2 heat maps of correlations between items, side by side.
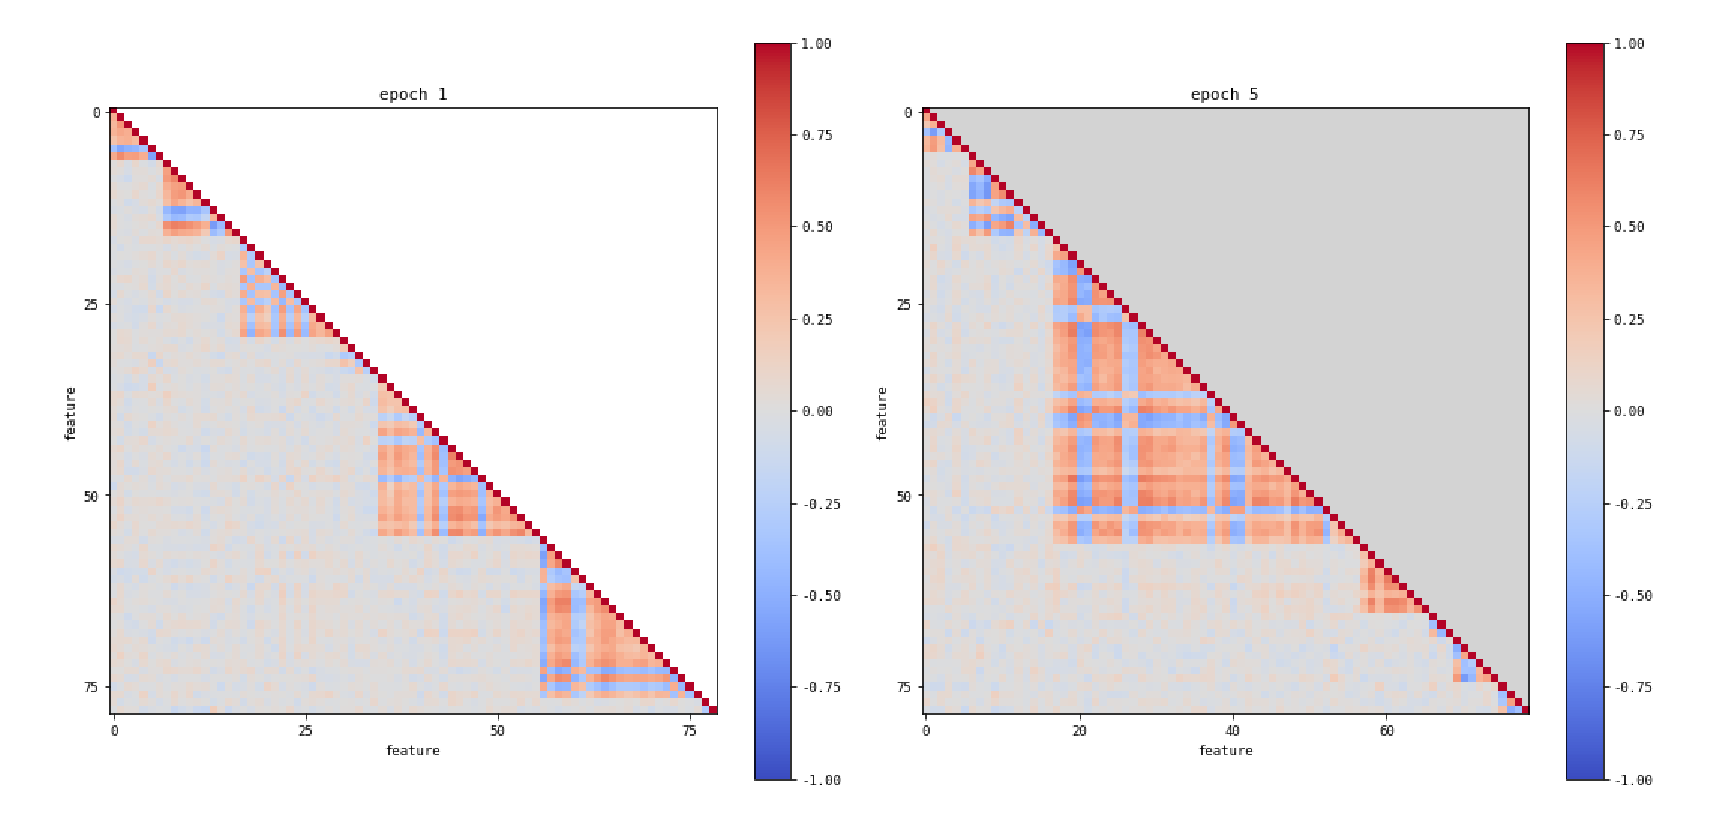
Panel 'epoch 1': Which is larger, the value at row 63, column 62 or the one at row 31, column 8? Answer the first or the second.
the first
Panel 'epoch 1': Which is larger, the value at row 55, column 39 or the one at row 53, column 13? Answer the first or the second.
the first
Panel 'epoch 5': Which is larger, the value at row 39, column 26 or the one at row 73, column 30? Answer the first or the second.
the second
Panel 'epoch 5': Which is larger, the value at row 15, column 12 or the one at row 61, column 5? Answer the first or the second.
the second
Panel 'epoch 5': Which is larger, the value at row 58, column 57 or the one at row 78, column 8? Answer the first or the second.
the first
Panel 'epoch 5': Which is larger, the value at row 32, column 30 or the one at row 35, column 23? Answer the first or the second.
the first
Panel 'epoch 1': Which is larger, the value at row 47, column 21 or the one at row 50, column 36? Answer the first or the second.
the second
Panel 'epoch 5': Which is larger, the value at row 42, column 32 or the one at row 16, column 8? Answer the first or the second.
the second
